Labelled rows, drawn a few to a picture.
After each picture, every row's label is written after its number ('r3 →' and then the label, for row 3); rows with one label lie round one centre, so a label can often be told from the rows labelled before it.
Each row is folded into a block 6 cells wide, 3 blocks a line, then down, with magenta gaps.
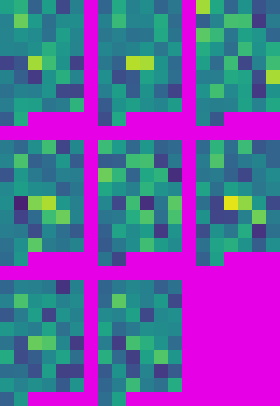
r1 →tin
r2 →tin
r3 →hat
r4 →tin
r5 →hat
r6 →tin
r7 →tin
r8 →tin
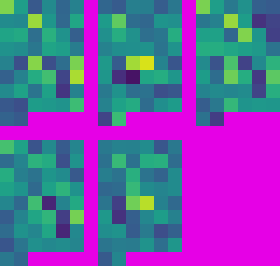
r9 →hat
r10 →tin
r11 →hat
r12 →hat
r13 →tin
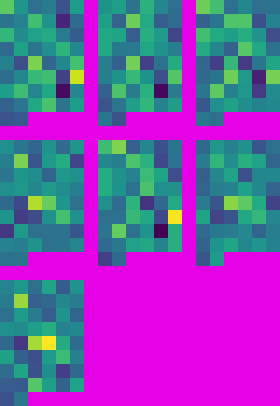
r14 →hat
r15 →hat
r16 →hat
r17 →tin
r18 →hat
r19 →tin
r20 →tin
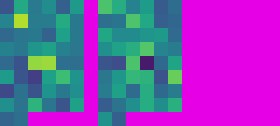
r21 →tin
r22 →hat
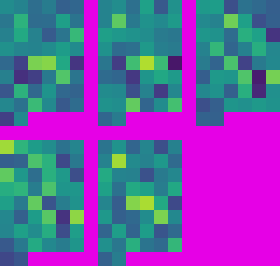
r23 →tin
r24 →tin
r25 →hat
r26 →hat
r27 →tin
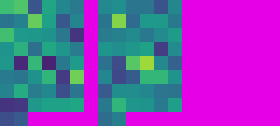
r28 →hat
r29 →tin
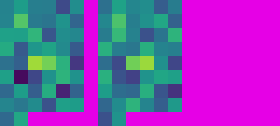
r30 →tin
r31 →tin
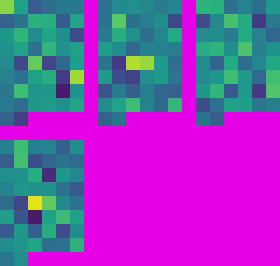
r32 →hat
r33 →tin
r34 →hat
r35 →tin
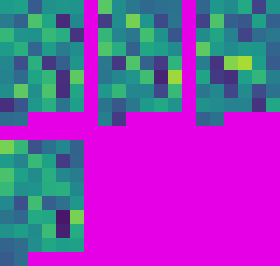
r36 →hat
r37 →hat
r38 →tin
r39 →hat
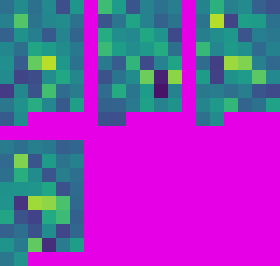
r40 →tin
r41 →hat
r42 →tin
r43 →tin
